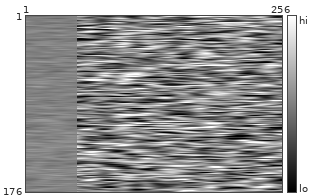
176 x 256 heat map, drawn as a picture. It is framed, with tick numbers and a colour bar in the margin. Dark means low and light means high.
The grain runs across in streaks. Neither half mirrors the other. On average the colour sits 50% of the way up the scale. A vertical seam about 20% of the way across splits the table, and the left part is calmer. The values follow a bell shape.
